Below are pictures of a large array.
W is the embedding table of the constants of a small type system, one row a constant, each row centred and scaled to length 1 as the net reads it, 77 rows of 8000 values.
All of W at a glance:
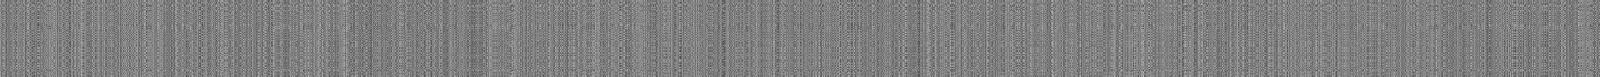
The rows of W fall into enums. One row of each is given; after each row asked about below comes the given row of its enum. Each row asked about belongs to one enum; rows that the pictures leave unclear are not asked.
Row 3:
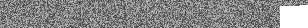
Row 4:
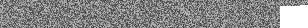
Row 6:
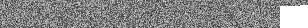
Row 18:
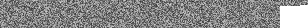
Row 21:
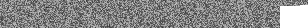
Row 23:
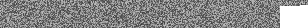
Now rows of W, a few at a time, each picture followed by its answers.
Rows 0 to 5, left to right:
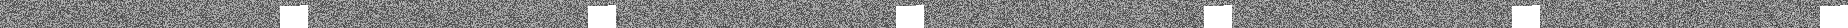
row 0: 23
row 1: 23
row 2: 21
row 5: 6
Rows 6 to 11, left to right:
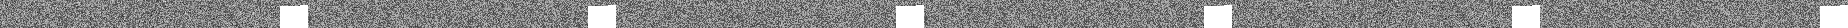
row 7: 21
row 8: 23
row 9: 21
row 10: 6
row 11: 4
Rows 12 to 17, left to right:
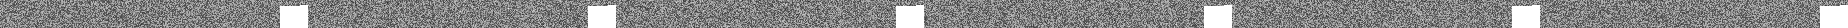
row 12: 23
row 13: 3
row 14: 18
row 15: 21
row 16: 4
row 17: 23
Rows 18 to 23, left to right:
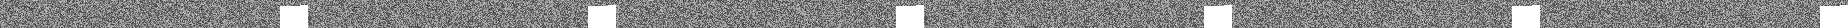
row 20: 4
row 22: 4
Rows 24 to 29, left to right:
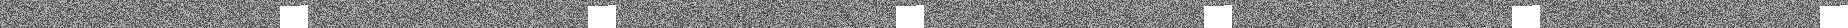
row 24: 18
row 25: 18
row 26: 6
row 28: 6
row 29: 23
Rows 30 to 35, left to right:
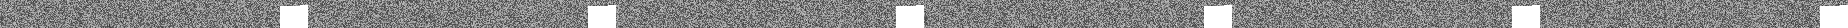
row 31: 23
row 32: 4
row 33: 21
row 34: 4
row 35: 3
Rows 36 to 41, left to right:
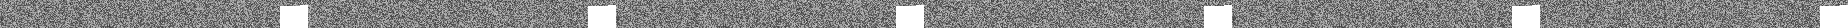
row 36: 21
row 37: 4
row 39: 18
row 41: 3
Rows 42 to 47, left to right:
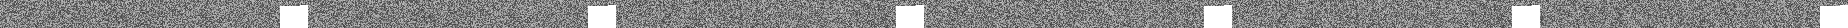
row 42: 23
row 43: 23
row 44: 3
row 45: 4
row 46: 3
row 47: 21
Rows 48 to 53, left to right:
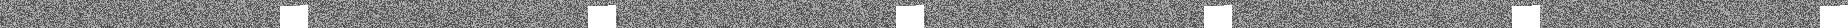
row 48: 21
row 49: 23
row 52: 23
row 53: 4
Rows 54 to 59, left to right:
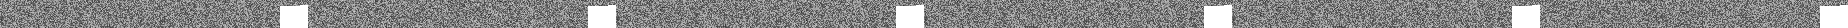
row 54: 21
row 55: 18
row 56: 21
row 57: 21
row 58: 21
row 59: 23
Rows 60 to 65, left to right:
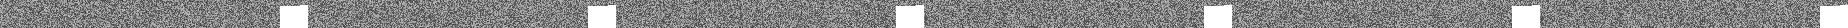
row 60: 4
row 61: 23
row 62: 3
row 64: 23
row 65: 21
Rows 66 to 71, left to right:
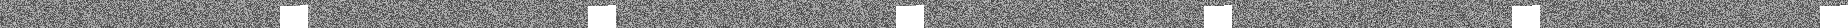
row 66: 21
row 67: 4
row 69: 18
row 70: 6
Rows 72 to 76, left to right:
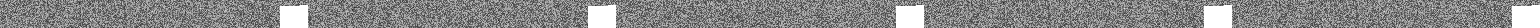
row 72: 3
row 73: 21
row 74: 23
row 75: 3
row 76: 3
